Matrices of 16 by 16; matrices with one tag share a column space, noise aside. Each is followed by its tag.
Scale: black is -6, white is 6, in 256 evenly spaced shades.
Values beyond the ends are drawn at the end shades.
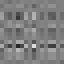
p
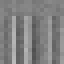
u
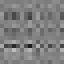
p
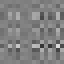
p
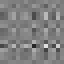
p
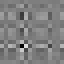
p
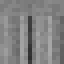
u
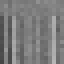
u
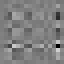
p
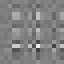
p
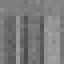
u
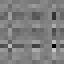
p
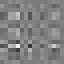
p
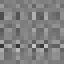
p
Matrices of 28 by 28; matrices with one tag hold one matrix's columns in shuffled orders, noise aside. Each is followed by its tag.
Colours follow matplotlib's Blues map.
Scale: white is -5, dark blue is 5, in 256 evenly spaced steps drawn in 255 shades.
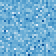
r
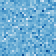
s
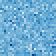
r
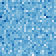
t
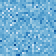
r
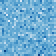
s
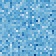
r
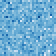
t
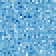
t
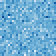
t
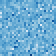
r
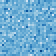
s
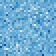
r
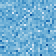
r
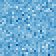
r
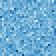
s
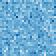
t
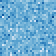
t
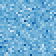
r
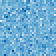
s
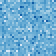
t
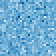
t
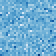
r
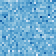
t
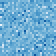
r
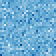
r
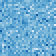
r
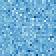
s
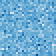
r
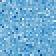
s
